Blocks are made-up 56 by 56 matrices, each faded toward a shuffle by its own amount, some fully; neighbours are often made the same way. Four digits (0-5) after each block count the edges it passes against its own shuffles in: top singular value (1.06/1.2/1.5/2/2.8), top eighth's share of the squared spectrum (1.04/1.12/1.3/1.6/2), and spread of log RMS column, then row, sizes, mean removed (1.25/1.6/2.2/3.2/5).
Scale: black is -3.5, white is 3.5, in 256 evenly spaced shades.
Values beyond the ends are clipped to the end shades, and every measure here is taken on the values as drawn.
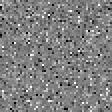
0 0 0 0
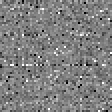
3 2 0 1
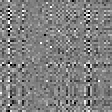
5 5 3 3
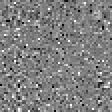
3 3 1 0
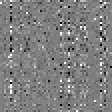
4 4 3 2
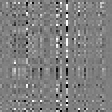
4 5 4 2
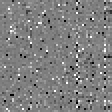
3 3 1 0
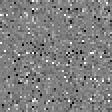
2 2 1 1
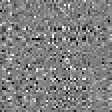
4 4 2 2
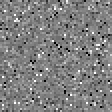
0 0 0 0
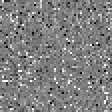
2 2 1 0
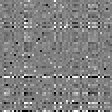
5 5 2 3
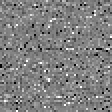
3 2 0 1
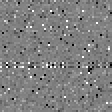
3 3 0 1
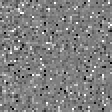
2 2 0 0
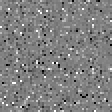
1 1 0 0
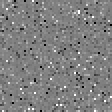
2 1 0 0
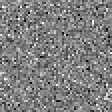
0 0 0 0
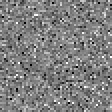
0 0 0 0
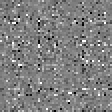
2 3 2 2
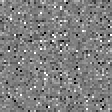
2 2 1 1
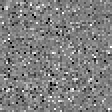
1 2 1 1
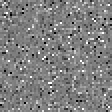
0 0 0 0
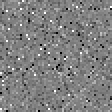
0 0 0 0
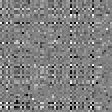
5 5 3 3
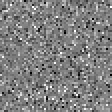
2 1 0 0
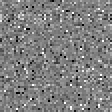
3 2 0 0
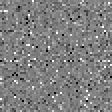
3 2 1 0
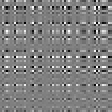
5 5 4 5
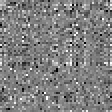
4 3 2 2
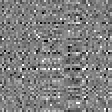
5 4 2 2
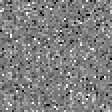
2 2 0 0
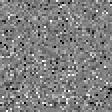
3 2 0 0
